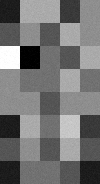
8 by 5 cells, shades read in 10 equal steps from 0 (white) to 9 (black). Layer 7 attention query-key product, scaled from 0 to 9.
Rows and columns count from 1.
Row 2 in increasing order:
3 4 4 6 6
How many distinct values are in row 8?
3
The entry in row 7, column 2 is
4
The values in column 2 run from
3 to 9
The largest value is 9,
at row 3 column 2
